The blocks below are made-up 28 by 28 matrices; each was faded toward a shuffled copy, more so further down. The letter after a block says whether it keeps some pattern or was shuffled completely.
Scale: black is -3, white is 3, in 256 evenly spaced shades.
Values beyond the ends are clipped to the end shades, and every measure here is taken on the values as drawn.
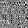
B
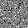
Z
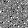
Z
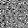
B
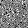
Z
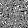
Z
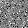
Z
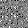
B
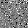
B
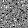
Z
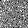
Z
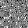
B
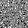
Z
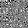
B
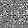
B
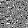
B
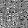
B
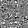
B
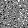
Z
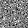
Z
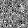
B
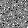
Z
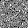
Z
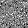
Z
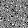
Z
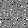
B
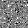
B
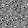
B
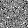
Z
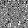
B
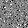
Z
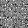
B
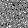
Z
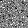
Z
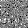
B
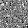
B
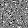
Z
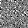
B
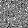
B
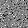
Z
